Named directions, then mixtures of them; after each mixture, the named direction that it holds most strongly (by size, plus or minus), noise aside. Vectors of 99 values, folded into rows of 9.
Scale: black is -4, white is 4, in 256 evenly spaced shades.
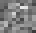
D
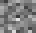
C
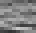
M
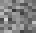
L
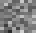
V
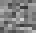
D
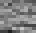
M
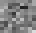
D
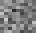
L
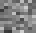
V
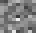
C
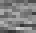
M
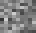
L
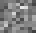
D
